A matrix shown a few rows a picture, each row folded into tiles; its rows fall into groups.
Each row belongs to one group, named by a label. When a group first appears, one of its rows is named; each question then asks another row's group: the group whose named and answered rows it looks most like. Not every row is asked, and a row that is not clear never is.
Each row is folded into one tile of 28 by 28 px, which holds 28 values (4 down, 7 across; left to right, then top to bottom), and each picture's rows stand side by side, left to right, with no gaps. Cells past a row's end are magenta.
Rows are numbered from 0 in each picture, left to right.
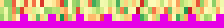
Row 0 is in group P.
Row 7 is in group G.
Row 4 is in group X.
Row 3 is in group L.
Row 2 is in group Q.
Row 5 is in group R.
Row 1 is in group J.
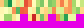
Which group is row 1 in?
L
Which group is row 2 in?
J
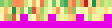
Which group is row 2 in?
P
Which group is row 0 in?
X
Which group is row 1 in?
Q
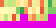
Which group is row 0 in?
R
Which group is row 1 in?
J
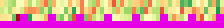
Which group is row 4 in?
G
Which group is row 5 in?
G
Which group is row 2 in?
P
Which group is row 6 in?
L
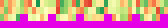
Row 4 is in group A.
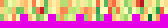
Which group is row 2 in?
X
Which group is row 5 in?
G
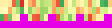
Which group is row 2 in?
G
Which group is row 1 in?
L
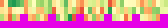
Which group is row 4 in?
R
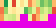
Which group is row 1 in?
L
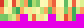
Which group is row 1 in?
X
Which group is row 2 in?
R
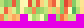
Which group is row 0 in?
Q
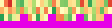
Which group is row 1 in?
A
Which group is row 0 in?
J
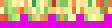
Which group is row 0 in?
A
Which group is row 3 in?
P
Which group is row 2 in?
X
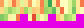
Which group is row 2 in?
G
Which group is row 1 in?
J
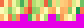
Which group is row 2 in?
X
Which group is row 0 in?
L
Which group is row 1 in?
R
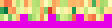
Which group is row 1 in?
P
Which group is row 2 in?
P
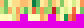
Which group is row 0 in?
A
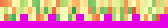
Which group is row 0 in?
J
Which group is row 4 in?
P
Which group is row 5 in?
L
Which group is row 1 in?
R
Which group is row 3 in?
R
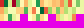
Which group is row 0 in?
A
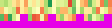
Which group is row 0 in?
X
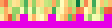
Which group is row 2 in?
L
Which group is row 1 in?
A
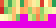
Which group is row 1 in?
Q
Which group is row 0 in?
R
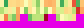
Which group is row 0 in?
A
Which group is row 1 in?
P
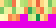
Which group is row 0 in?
Q
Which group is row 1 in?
J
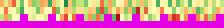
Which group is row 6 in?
L
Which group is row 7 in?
Q
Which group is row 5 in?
G
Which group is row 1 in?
R
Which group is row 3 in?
X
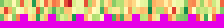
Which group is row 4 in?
X
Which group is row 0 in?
X
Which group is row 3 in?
G
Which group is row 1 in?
A
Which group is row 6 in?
G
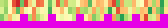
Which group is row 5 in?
L
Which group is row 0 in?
P
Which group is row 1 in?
J
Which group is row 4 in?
G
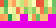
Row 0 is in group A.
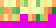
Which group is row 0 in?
Q
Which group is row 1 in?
A
